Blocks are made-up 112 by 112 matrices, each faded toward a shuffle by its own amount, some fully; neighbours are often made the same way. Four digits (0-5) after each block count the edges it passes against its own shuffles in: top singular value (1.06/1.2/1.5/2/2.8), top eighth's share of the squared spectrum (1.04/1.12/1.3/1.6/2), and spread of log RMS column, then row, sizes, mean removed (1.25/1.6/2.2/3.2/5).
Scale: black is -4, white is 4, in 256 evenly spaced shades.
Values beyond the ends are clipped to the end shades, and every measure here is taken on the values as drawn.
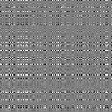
5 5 4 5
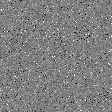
0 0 0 0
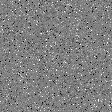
1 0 0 0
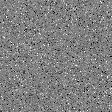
1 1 0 0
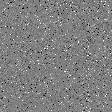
2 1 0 0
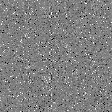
3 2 1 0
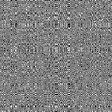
5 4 3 3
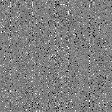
4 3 3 1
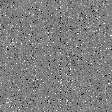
3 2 1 0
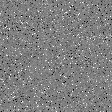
0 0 0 0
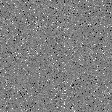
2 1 0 0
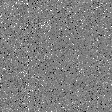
2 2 1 0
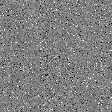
3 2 1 1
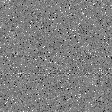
3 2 0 1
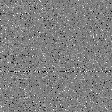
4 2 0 1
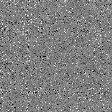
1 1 2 2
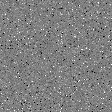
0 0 0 0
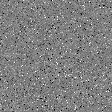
0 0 0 0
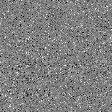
3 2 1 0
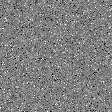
2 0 0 0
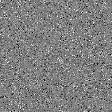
3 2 1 1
